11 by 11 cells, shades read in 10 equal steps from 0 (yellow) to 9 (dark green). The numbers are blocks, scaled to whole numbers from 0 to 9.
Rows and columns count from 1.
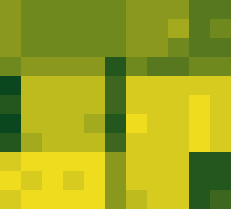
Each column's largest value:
9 5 5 5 5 8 5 6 6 8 8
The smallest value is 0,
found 15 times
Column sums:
53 29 27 28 28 64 24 25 25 48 49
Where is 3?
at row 2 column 9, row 7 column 5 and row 8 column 2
